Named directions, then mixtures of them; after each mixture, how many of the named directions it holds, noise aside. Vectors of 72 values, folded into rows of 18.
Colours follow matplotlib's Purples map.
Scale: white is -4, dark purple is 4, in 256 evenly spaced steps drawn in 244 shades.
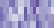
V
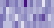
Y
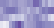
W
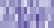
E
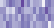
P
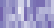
three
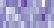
two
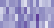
one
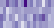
one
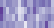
two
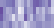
two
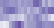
one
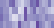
one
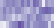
two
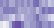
one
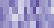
one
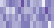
one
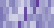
one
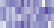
two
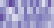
three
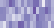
three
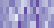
two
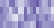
one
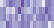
one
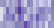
two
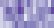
three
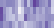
two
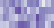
three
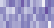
one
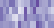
one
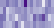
one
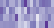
one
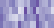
one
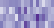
two
